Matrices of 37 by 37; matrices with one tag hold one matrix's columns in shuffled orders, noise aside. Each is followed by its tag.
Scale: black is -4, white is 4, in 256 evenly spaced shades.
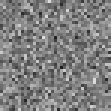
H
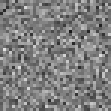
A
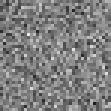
A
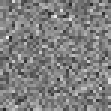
H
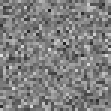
A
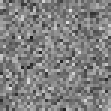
H
